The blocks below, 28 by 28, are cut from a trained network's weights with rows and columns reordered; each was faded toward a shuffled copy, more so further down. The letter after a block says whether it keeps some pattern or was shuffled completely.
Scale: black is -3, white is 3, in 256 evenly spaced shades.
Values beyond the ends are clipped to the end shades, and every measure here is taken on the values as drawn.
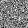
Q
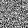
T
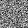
Q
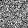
Q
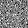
Q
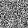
T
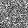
Q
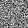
Q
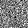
Q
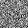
T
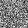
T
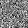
T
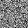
T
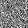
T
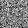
Q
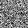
Q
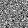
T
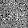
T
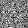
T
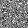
Q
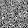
Q
